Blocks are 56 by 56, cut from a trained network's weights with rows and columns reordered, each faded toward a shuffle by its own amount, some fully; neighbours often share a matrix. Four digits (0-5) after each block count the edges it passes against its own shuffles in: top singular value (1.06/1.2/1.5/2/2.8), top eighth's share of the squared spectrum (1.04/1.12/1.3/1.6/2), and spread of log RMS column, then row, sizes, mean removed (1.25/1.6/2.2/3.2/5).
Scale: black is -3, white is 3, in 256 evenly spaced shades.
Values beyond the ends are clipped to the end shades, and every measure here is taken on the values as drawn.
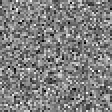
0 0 0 0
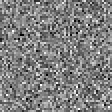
3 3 1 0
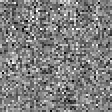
2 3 1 1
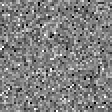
0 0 0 0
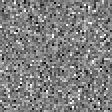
0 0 0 0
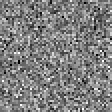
1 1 0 0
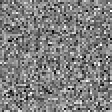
0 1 0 0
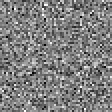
3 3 1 1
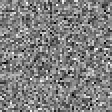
0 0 0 0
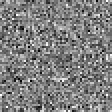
3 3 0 2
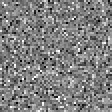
0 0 0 0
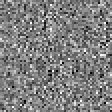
2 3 2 1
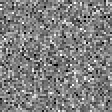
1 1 0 0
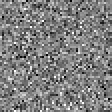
2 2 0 0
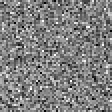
1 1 0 0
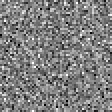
1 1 0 0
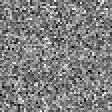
1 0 0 0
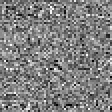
3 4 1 2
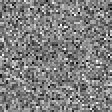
0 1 0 0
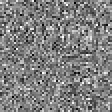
3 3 0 1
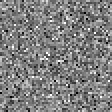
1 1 0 0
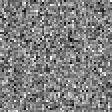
2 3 1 1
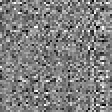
3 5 3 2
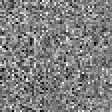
3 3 2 1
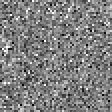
2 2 0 0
